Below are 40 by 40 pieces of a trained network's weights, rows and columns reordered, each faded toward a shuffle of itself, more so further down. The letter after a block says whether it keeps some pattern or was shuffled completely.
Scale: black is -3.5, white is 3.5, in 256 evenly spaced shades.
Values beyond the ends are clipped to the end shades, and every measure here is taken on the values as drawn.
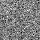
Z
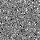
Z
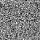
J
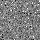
Z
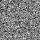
Z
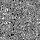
J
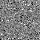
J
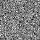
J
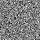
Z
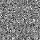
J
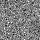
Z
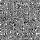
J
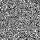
J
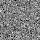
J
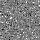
Z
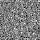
J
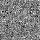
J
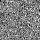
Z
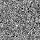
J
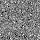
Z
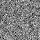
Z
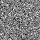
Z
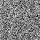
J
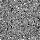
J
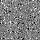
J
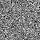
Z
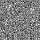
J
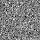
Z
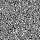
Z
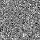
J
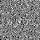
J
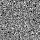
Z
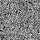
Z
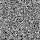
J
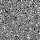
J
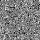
J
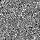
Z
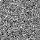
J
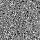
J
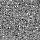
Z
